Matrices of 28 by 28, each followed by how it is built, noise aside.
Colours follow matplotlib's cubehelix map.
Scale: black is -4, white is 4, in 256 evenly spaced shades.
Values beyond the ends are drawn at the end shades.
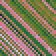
Toeplitz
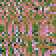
low rank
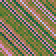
Toeplitz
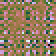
low rank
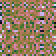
low rank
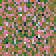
low rank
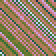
Toeplitz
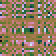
low rank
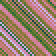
Toeplitz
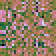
low rank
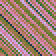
Toeplitz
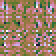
low rank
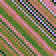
Toeplitz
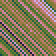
Toeplitz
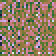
low rank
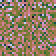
low rank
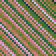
Toeplitz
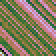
Toeplitz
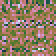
low rank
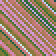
Toeplitz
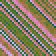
Toeplitz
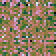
low rank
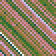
Toeplitz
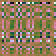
low rank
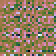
low rank
